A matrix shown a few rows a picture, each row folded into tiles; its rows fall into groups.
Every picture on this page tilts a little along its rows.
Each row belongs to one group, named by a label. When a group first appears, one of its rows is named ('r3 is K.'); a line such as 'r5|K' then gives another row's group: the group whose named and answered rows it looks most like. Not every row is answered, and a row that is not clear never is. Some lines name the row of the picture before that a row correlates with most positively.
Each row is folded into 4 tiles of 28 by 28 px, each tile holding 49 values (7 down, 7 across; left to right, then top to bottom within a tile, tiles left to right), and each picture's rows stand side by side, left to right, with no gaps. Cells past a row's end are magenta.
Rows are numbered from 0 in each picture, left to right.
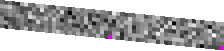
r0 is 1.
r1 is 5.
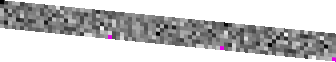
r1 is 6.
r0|6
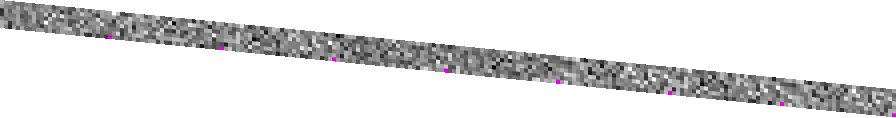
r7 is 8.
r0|5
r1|5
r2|8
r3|6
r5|8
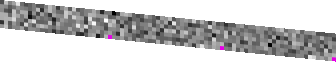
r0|8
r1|6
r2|6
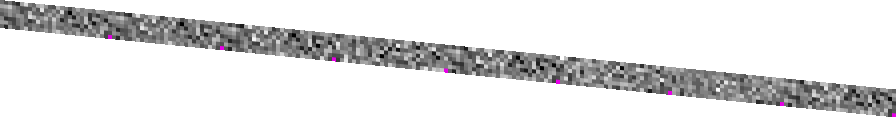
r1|1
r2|1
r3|6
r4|1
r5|5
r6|5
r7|1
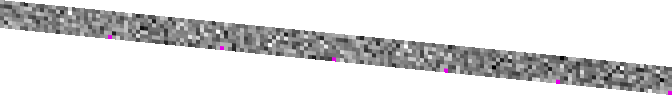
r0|8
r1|8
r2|5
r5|6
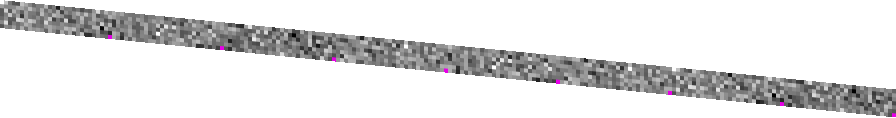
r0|5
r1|5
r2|1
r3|8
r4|5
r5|8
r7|1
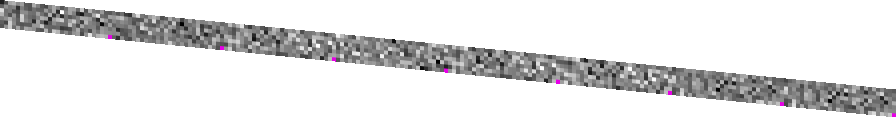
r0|6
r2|8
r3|5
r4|8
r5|8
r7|6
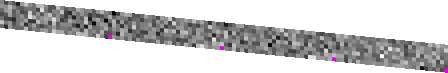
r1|6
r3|5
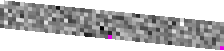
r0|5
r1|8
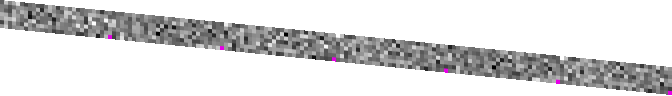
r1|6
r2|5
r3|5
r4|6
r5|5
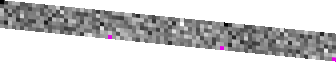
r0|6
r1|8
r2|6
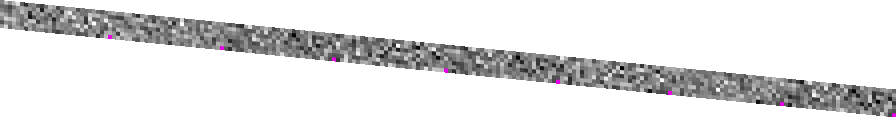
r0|8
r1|8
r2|1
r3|6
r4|1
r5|5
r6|5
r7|1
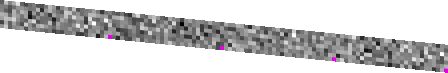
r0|8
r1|1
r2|8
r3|8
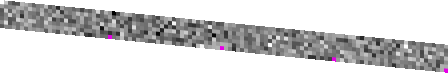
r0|5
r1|6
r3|8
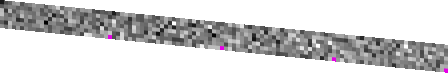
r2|8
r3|8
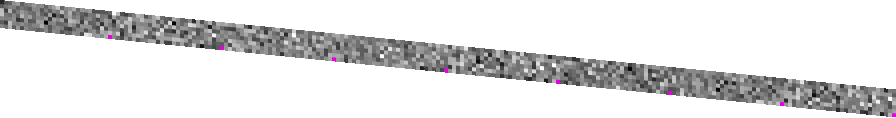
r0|6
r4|8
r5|1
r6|6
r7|8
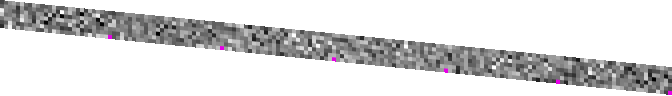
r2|8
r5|1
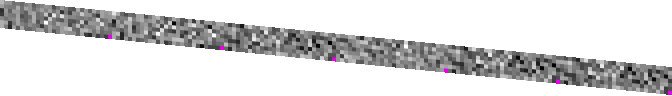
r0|5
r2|1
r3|8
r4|1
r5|1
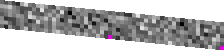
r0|1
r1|1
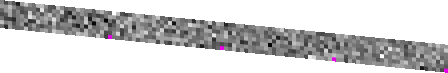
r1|5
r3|5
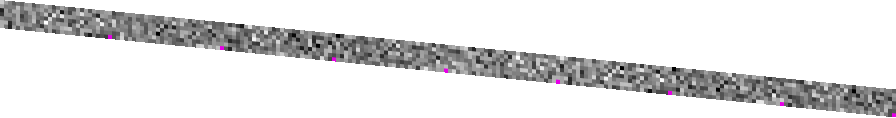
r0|5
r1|6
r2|1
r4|8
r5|5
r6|6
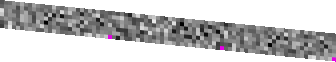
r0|6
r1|1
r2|6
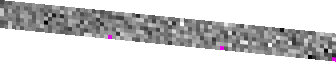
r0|6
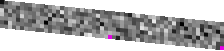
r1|1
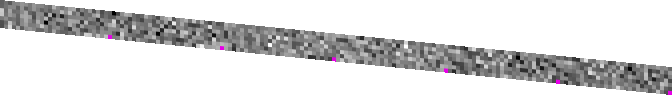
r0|6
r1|6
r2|5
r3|8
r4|1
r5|1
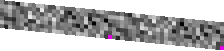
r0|1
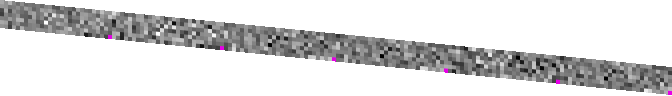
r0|5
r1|5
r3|6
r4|1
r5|6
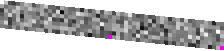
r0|5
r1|8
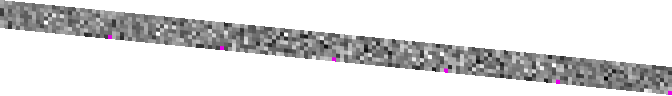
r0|5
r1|5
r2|6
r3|8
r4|8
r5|6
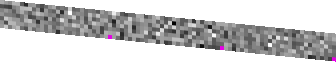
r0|8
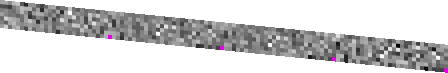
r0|8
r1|5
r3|5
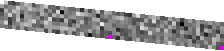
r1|1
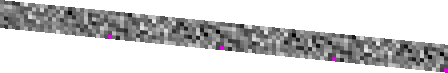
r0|1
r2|1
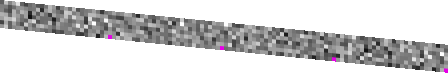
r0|8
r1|8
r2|5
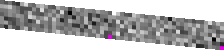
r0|1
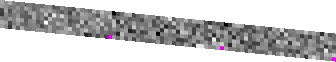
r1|6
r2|6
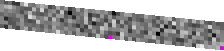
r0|1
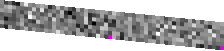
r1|5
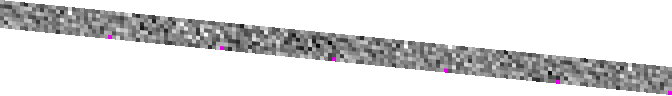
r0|8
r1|8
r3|8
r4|5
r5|8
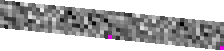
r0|1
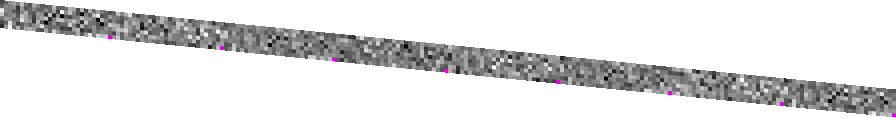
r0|6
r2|6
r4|5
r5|6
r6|8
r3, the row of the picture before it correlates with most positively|1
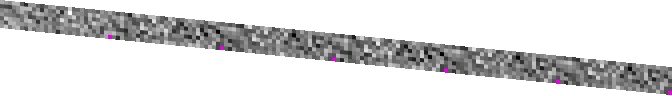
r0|8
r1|1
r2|1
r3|1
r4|1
